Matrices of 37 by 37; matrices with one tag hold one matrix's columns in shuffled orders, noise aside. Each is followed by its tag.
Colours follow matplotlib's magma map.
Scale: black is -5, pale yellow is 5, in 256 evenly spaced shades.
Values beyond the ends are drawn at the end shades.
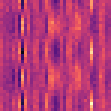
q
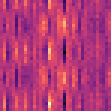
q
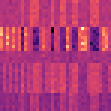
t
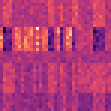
t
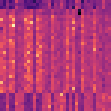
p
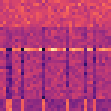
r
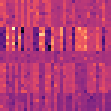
t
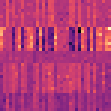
t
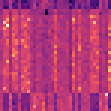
p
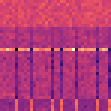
r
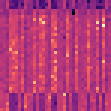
p
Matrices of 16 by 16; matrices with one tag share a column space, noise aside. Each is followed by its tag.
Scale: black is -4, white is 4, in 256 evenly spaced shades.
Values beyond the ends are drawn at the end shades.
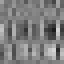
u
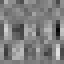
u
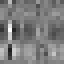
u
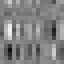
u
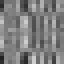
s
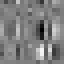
u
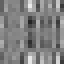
s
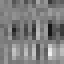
u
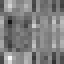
s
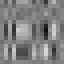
u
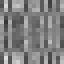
s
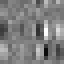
u
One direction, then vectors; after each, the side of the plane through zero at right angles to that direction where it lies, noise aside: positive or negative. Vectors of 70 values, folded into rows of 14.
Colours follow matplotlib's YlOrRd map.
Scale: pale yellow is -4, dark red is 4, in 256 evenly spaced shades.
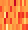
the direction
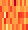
positive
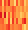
negative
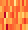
negative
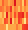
positive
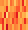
negative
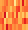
negative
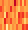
positive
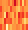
positive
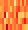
negative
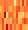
negative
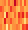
positive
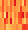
positive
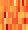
negative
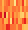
negative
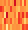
positive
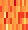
positive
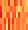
positive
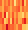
negative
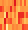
positive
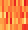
positive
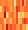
negative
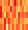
positive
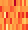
positive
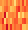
negative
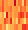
positive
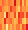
positive
